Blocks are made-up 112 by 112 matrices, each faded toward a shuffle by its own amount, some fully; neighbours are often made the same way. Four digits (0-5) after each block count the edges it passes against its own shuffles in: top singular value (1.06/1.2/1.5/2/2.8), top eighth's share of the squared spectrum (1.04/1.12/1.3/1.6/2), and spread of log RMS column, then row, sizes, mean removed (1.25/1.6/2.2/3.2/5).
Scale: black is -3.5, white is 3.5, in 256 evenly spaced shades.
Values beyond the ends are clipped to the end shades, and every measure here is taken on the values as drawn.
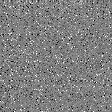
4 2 0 1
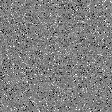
3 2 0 1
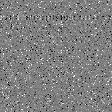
4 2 1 1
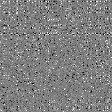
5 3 2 2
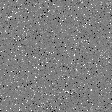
0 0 0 0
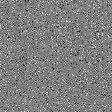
2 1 0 0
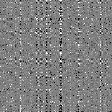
5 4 3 3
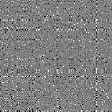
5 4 3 3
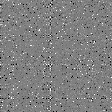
4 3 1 1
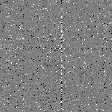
4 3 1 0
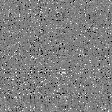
4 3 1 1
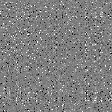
4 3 2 2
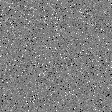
0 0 0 0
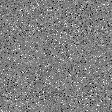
0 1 0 1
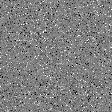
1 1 0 1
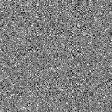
4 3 2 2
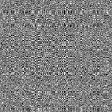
5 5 3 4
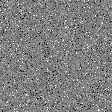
0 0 0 0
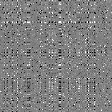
5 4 3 3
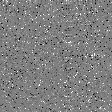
3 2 0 0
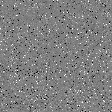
3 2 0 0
